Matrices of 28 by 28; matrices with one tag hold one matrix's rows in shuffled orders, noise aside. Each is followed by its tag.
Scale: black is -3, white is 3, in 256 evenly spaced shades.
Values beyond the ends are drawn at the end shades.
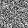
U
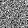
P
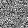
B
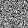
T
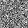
U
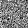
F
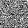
B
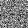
B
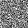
F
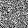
F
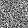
U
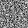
U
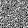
F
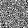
F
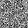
U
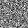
T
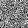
B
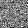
B
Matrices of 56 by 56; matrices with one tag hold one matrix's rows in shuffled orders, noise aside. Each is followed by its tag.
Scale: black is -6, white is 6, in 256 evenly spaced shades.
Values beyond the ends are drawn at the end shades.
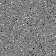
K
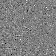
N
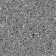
K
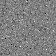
N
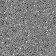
N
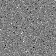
K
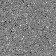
N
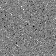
K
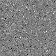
N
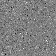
N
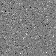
N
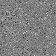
N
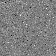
N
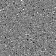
K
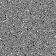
K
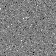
K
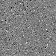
N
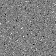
K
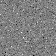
K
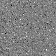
N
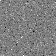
K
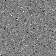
K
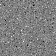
K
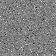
K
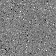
N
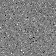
K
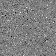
N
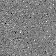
N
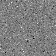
K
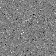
K
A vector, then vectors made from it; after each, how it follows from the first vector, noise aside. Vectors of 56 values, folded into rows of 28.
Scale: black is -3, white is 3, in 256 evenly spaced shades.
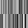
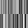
copied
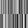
copied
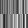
negated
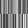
sign-scrambled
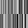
copied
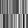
negated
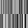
copied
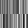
negated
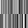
copied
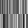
negated
